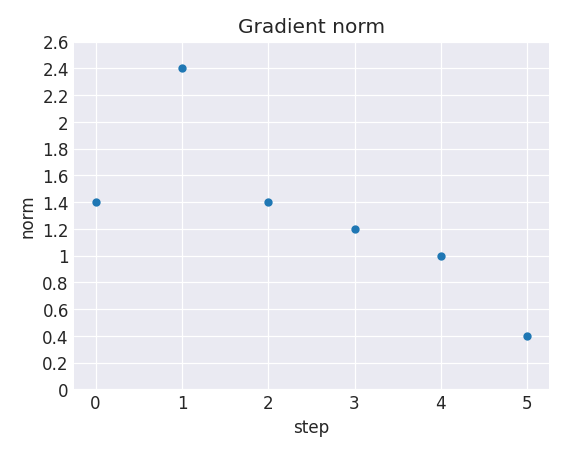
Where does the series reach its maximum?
1
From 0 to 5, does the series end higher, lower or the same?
lower
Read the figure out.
Title: Gradient norm
x-axis: step, ticks 0 1 2 3 4 5
y-axis: norm, ticks 0 0.2 0.4 0.6 0.8 1 1.2 1.4 1.6 1.8 2 2.2 2.4 2.6
Values:
1.4 2.4 1.4 1.2 1 0.4
